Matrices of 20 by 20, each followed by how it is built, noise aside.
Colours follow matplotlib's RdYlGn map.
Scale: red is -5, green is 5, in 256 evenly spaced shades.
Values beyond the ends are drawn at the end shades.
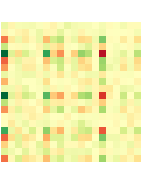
low rank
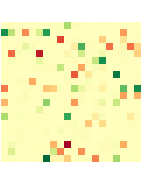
sparse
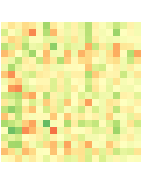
low rank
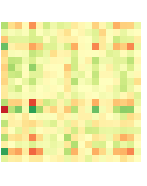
low rank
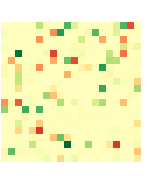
sparse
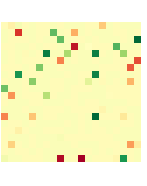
sparse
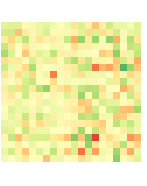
low rank
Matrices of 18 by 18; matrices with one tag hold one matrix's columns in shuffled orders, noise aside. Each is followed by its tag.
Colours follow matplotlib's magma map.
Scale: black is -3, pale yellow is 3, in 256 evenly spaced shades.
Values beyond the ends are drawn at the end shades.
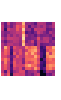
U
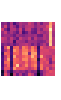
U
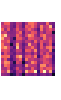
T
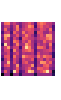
T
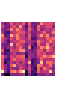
T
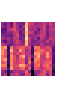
U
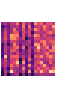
T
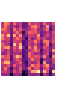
T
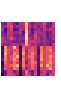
U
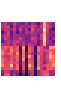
U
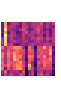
U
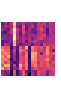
U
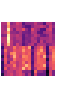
U
